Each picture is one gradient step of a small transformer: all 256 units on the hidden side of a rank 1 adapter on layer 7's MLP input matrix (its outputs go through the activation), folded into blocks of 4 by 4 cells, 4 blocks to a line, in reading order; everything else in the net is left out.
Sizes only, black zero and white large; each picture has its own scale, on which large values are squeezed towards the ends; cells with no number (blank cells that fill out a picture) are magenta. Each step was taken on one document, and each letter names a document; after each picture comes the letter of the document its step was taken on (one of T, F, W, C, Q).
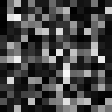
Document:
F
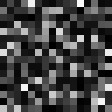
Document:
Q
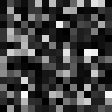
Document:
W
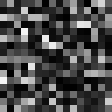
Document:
W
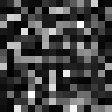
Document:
F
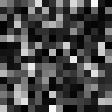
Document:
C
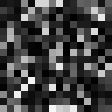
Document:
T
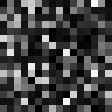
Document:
C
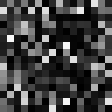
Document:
C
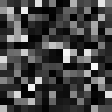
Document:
W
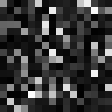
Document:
Q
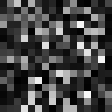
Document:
F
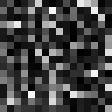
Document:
Q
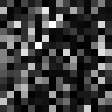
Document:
C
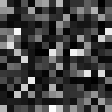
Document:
T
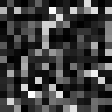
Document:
Q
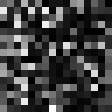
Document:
C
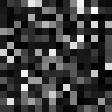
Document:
Q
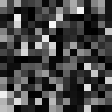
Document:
C
